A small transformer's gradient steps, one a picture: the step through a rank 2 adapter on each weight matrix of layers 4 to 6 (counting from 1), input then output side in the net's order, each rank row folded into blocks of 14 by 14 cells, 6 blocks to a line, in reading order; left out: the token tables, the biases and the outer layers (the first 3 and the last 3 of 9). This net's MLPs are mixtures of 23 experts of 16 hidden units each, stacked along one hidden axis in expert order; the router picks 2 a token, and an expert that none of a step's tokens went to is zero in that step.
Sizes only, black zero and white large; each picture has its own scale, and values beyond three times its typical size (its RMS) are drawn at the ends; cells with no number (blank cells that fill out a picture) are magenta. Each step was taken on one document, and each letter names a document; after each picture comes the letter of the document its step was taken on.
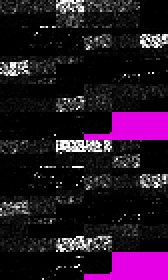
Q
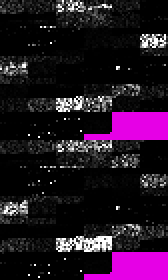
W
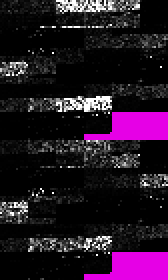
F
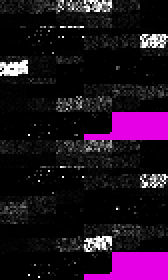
W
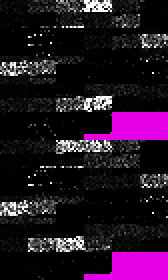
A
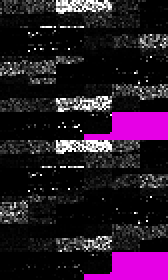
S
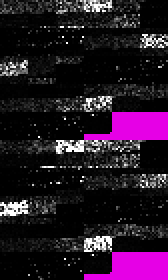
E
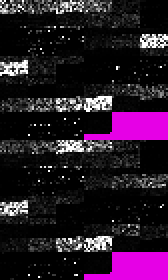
W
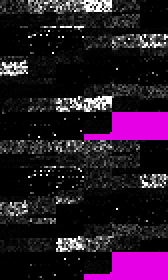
A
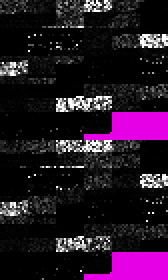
Q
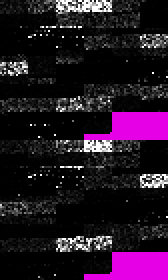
A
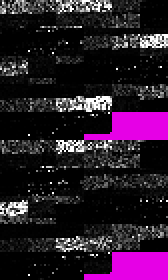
E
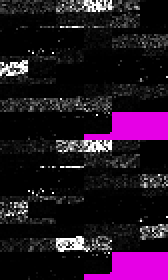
F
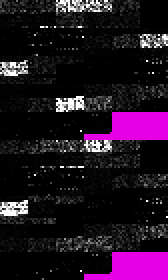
Q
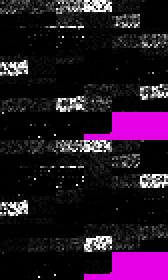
A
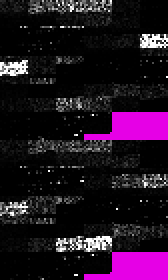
W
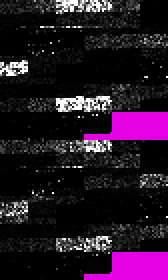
F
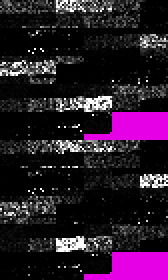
S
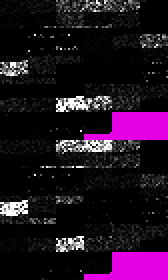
Q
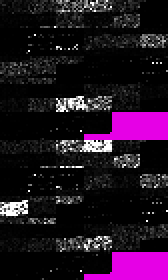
Q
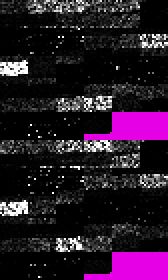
A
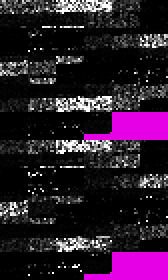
S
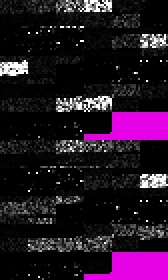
W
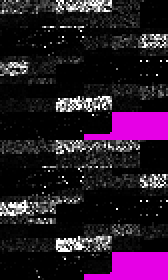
E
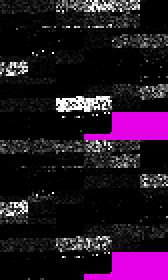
F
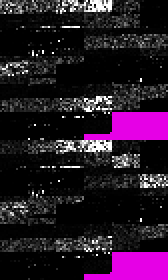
F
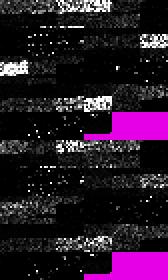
E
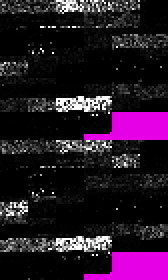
F
